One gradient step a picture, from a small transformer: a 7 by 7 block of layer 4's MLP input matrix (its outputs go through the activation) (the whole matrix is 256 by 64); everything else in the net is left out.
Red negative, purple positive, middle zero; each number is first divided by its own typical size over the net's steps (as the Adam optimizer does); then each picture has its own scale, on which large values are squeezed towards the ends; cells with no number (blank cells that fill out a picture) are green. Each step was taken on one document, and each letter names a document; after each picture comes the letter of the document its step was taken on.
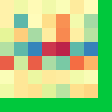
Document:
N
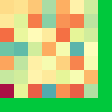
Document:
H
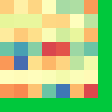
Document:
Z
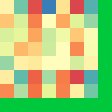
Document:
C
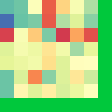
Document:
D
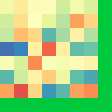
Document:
Z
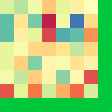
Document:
H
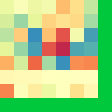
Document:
N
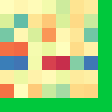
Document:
Z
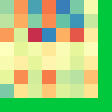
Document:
H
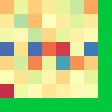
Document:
N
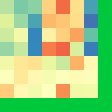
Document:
N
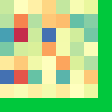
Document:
D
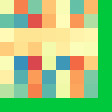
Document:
C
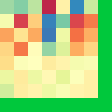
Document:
D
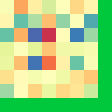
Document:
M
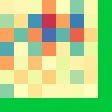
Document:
M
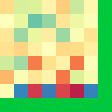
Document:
C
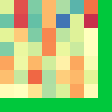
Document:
M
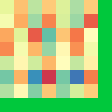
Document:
H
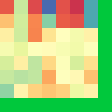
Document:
H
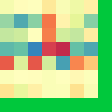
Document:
N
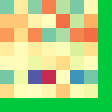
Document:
M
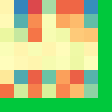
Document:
C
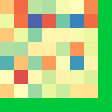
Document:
H
